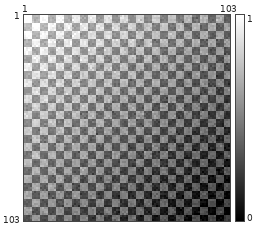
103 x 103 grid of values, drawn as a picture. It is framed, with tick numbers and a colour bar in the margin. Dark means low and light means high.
Grain: checkered. Slope: up to the top left. Ninth with the highest average: top left. Ninth with the lowest average: bottom right. Odd rows or columns: none. Lone odd cells: none.
